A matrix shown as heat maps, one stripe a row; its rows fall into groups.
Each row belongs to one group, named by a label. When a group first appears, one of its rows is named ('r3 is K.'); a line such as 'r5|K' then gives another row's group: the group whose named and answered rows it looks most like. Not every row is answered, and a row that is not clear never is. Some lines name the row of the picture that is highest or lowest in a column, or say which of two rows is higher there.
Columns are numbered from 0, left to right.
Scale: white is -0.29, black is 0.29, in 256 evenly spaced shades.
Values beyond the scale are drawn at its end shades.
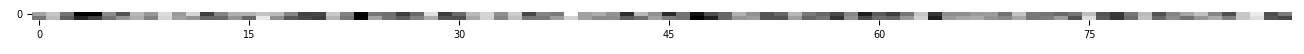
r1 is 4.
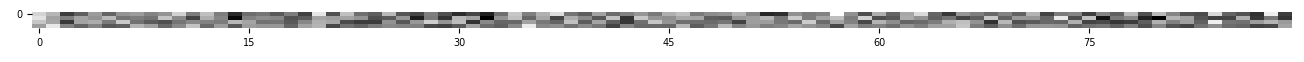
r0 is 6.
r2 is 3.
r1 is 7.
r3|6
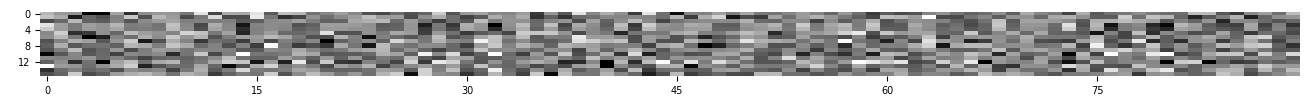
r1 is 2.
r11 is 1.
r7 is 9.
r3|7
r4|7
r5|6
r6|4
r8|4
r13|2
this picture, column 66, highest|7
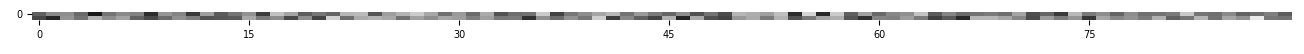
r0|9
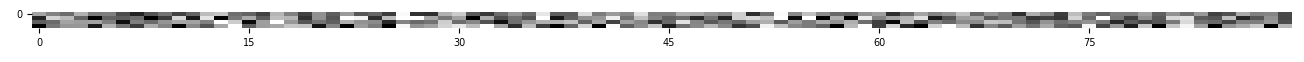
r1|9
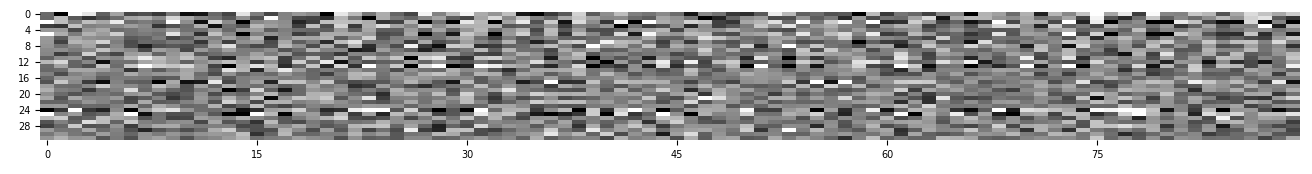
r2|7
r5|7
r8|1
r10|3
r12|6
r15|9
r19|2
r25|2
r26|3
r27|4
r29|1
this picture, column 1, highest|0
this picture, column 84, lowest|26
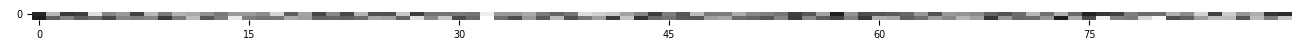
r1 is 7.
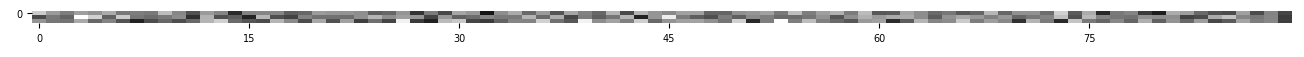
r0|7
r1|4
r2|1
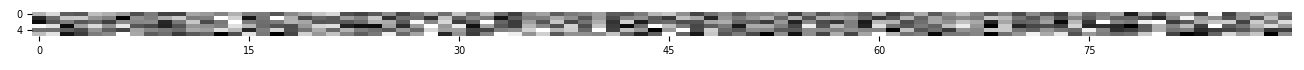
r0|3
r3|3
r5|2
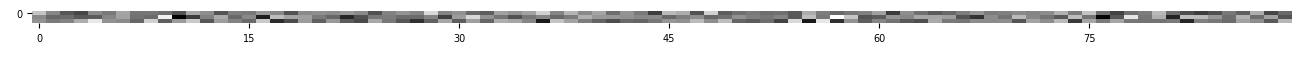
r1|9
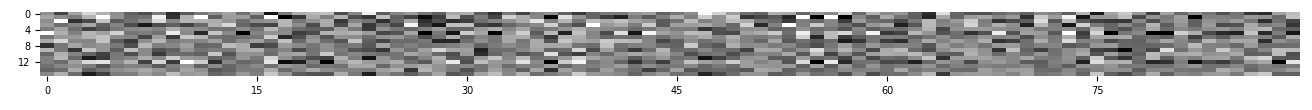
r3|1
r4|4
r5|7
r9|3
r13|9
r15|4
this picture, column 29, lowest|12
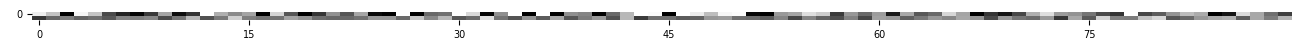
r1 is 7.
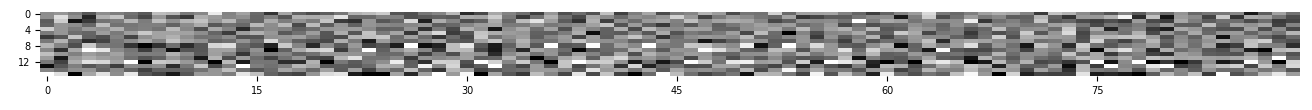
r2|6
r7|4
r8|1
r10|7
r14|1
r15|3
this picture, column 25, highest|8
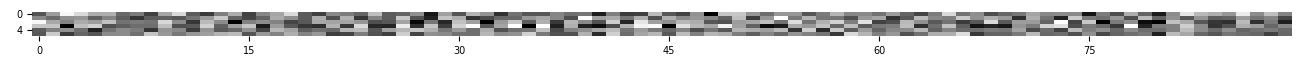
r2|7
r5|6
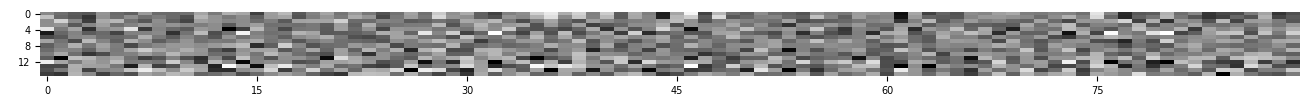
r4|2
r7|3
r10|4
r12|7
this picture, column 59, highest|5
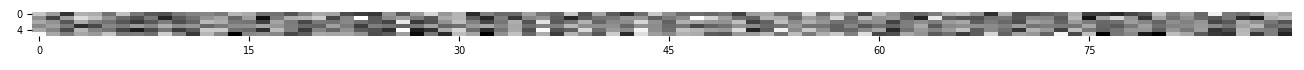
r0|3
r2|1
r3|4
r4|1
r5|7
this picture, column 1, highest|1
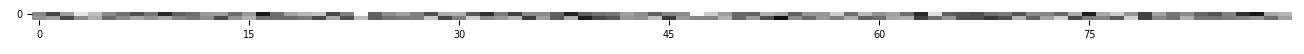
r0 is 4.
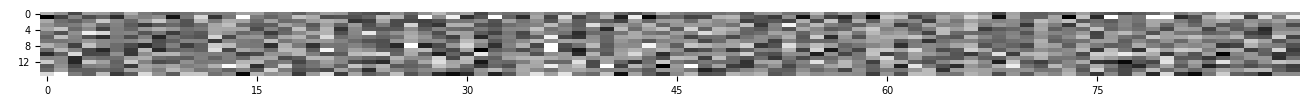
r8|1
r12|3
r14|4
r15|6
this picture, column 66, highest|10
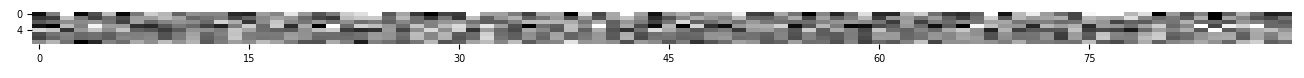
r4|3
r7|4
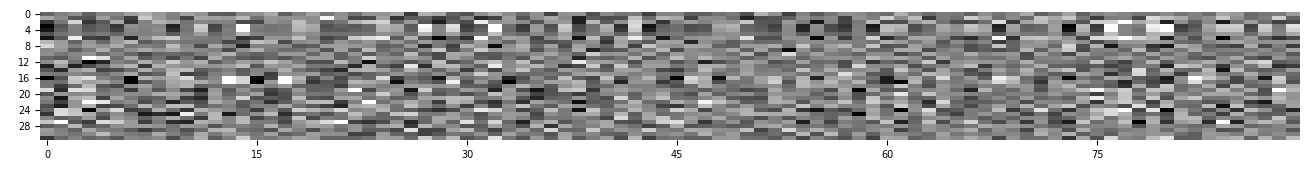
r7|2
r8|7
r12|4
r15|9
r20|2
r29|1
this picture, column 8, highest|25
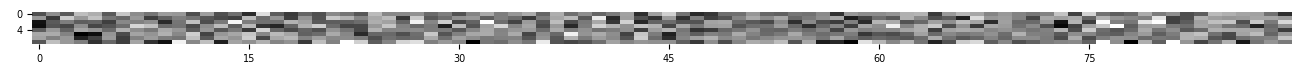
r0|4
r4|4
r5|4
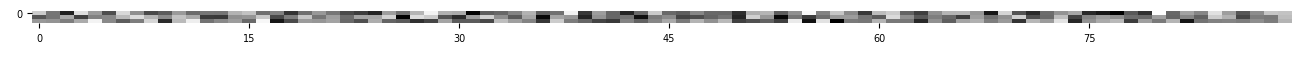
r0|3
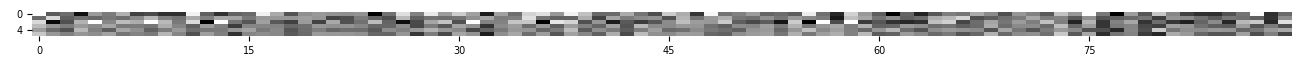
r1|6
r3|7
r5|7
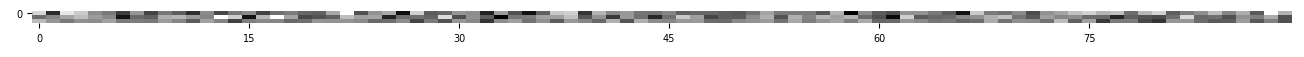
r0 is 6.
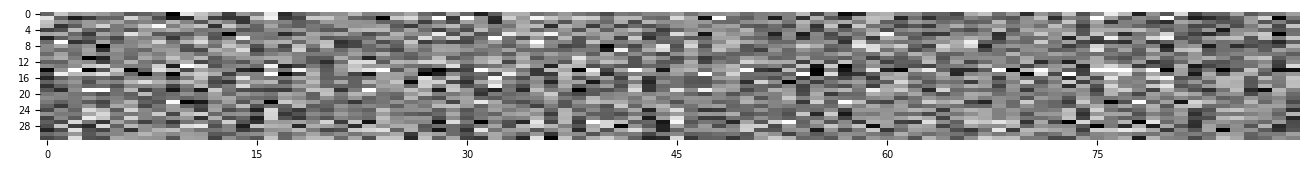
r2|7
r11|4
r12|9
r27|1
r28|6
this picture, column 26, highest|17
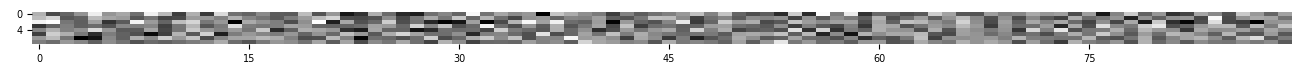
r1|3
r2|6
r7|1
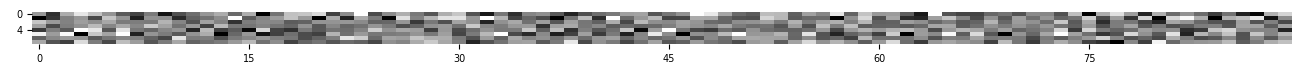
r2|7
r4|4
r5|2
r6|9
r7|3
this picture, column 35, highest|5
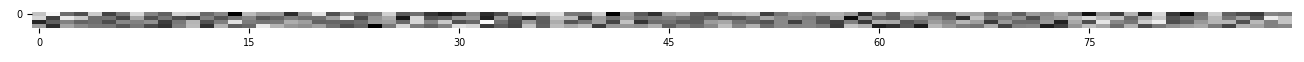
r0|6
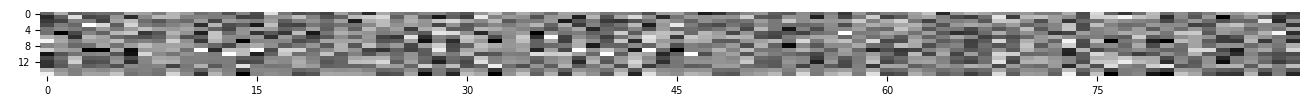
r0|4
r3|4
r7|7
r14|7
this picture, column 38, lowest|9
